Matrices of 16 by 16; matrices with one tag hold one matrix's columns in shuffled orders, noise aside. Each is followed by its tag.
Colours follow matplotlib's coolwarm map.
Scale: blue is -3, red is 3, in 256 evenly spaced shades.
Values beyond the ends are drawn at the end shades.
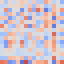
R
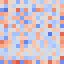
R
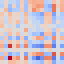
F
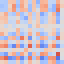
F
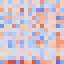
R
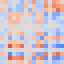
F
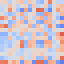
R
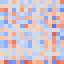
R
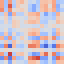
F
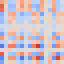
F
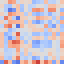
R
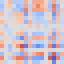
F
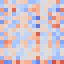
R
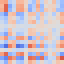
F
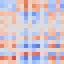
F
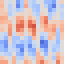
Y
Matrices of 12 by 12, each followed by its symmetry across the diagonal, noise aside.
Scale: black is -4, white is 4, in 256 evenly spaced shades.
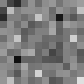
symmetric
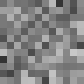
symmetric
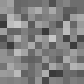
neither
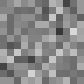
symmetric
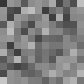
symmetric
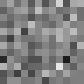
antisymmetric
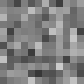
antisymmetric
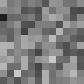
neither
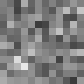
neither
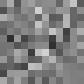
antisymmetric
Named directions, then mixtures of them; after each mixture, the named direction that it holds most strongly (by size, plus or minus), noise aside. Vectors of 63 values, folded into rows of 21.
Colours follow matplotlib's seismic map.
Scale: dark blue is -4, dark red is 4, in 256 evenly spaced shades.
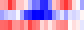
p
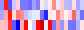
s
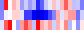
p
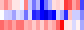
p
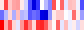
p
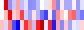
s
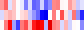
s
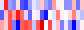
s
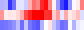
p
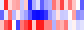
p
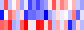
s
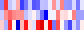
s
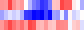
p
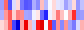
s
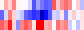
p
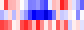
p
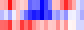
p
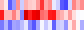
p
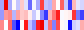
s
